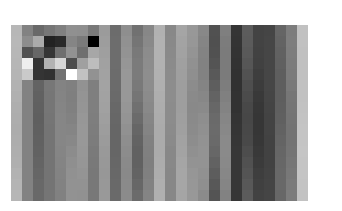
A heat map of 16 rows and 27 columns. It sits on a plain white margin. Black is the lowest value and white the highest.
Odd patch: rougher, in the top left. Grain: streaks running down. Average level on the scale: 50%. Roughest part: top left.
